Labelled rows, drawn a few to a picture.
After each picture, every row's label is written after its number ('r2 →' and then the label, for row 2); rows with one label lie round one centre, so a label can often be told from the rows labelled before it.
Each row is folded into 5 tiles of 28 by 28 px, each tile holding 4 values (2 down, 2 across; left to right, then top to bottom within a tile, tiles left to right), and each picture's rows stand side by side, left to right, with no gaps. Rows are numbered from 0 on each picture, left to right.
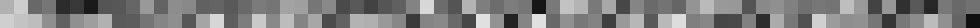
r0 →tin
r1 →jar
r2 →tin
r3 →jar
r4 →jar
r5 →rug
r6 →tin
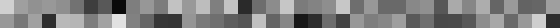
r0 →jar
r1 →rug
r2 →rug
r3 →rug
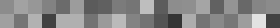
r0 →jar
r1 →rug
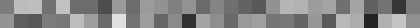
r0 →rug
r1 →jar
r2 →jar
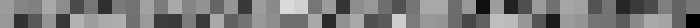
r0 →rug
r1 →rug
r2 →jar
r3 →tin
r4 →tin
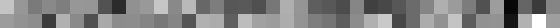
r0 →jar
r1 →jar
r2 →tin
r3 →jar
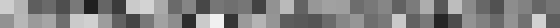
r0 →tin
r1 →jar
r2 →rug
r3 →rug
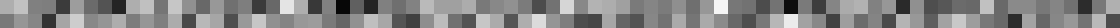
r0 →jar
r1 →jar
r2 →tin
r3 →jar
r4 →rug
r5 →tin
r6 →jar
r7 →rug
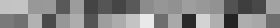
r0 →jar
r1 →jar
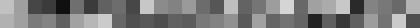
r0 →tin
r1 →rug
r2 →rug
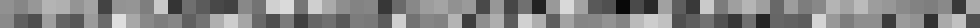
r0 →rug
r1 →tin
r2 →rug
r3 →jar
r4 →tin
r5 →rug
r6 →jar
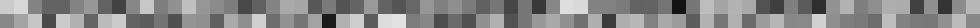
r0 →jar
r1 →rug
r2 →jar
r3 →jar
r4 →jar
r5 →jar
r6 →rug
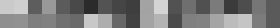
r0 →tin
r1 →tin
